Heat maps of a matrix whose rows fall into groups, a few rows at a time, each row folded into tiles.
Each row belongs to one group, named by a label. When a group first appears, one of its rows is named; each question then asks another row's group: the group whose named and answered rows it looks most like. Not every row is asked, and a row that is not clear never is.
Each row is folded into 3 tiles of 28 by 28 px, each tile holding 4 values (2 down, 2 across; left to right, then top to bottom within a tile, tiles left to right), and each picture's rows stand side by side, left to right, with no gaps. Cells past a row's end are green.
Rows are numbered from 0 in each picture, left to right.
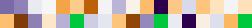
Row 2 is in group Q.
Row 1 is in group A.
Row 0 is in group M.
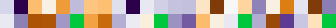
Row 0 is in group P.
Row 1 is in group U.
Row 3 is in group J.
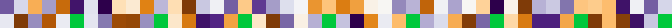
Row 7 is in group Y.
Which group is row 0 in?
J
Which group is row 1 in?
P
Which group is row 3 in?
M
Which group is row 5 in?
A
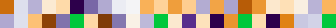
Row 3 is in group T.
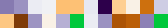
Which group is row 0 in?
M
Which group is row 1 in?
P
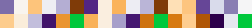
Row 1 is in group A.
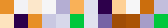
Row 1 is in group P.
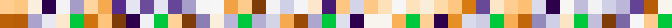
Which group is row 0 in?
U
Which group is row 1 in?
Y
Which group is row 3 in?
A
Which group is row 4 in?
Q
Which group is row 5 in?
T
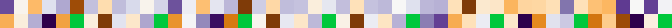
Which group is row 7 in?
Y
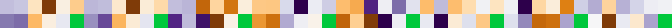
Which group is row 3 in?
U
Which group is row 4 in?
Y
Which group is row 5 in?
Q
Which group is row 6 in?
P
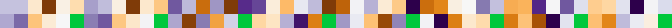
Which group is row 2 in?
J
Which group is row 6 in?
Y
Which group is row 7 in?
U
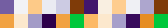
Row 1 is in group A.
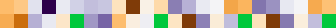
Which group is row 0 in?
U
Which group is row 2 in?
M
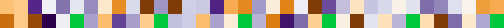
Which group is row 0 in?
Y
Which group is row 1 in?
J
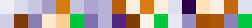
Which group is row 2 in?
P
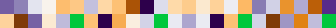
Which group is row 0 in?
M
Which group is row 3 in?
J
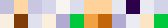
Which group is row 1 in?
U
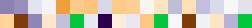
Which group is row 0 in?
M
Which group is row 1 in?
Q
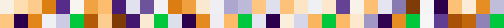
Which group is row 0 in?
T
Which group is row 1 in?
Y
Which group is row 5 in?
P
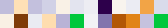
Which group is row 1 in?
P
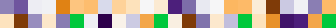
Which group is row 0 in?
M
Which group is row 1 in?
Q
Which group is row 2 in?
M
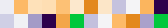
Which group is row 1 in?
A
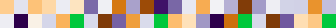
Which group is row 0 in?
Q
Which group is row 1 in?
J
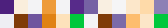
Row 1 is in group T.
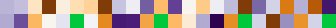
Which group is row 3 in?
J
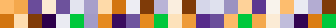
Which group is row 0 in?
Y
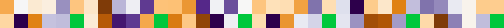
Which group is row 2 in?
Y
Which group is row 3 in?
T
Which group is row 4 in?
P
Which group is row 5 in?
M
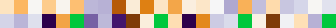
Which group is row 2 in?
T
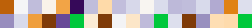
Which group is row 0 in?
A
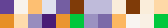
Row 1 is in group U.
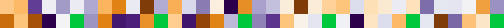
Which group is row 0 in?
Y
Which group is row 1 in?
J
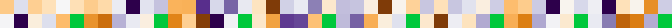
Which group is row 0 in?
Q
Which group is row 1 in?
U
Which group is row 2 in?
Y
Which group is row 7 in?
P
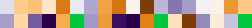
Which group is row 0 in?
J
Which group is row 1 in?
J
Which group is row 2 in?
M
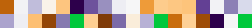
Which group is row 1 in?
M
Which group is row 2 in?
Y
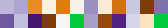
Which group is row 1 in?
J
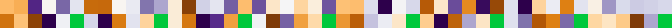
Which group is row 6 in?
P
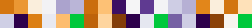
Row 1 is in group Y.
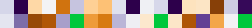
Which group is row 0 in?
P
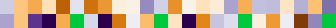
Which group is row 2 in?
T
